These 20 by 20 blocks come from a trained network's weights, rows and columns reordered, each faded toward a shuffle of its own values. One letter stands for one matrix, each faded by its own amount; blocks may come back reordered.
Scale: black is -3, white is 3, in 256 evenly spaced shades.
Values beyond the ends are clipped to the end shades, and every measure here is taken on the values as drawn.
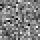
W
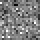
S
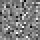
S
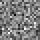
W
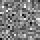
W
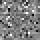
S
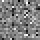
S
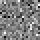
W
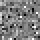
S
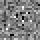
S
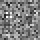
W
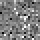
S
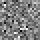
W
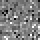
S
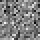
W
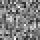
W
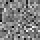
W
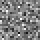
W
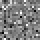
S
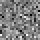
W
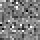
S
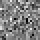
W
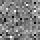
S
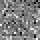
S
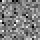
W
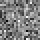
W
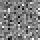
S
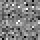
S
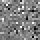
S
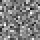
W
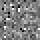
S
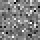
S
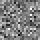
W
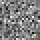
W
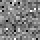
S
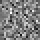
W
